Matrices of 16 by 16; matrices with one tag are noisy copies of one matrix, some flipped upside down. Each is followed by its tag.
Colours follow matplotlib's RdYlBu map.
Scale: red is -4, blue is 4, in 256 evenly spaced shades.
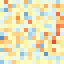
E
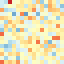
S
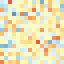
S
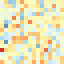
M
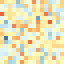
M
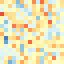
M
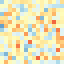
E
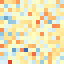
S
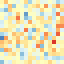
E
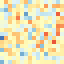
E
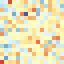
S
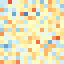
S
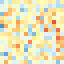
E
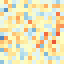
E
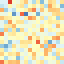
S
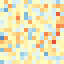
E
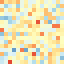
S
